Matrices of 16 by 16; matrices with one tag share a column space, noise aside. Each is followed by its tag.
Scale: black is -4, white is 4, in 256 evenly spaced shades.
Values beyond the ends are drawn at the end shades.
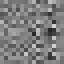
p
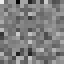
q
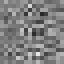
p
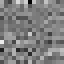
q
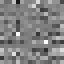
q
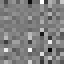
q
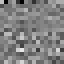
q
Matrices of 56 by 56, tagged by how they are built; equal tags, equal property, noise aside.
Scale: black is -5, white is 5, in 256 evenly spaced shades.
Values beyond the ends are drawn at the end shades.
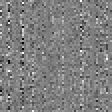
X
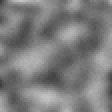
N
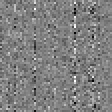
X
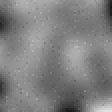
N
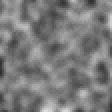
N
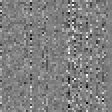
X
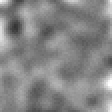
N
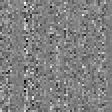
X
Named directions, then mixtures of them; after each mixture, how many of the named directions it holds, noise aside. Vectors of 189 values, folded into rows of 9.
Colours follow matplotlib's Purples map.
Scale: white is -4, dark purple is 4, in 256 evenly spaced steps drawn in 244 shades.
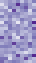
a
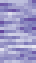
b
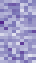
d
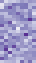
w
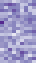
two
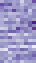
three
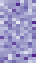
one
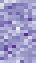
one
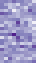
three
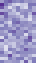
two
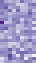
two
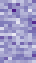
three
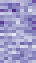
three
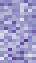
two
